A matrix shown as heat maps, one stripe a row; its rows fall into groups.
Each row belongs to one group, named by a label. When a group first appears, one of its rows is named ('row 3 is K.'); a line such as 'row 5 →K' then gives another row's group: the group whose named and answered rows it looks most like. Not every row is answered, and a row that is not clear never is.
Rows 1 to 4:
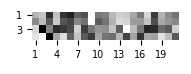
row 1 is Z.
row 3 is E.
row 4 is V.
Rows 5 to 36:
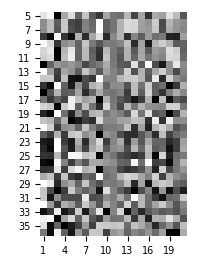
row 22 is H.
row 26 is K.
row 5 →V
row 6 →Z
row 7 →Z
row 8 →K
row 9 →V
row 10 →V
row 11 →V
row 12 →K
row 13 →V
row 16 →K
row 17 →H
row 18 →V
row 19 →K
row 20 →Z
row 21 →V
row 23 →K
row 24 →K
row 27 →H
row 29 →V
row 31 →E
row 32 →V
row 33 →K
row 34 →V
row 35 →E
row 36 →K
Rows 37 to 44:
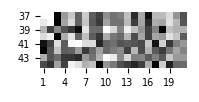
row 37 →V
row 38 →V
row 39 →E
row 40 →V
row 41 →H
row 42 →K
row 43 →E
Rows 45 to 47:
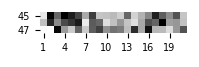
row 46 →E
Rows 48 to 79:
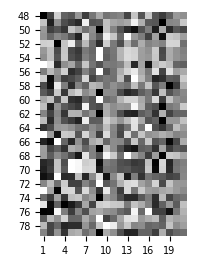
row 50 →H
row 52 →V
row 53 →Z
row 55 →V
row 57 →E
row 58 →K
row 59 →H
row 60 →Z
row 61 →E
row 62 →H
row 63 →E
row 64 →K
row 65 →V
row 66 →K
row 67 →H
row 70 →H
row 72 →Z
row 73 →V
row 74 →H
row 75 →E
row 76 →K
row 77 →Z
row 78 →E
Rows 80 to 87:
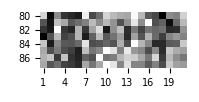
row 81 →K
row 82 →K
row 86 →Z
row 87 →E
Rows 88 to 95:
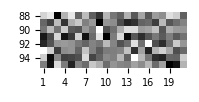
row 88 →V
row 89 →H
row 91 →K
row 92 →K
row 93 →V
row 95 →K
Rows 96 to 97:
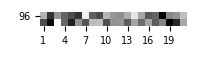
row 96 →E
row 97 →K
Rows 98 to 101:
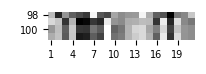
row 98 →E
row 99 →Z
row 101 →Z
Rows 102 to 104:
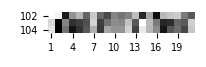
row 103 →E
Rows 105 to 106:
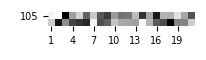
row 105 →V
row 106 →E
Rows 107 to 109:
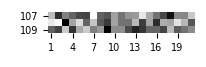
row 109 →H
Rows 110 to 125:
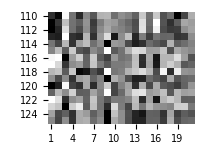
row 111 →K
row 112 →K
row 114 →H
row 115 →Z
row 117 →V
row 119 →H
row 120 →K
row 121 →Z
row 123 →V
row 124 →H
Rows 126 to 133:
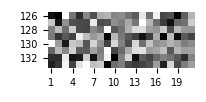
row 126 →K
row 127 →E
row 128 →Z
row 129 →H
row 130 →V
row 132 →K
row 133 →H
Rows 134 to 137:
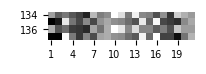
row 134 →E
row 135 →K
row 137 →K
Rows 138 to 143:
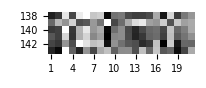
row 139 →Z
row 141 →H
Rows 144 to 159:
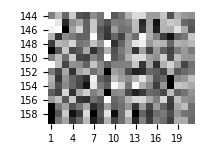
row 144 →Z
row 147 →E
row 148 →Z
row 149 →K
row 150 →Z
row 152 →H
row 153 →E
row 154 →E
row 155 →H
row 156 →Z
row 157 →K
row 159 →K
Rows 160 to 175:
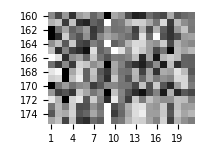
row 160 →H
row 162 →K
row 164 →Z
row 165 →E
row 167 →H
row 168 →V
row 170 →K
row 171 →H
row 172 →V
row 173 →Z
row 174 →Z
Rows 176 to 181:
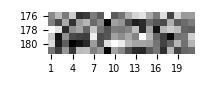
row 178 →V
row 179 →E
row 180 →E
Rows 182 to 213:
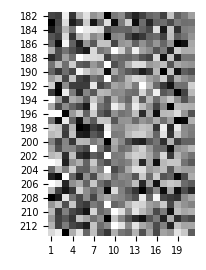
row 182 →H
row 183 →K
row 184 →H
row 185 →H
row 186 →K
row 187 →E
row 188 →H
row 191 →Z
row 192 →E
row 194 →V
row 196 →V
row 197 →K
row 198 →Z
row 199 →Z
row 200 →H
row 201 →E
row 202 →Z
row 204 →Z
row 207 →H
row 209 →Z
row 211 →H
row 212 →E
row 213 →V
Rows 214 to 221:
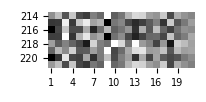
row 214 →Z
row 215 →H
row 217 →H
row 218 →E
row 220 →K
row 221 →Z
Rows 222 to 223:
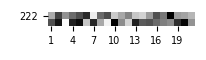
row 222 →E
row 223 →K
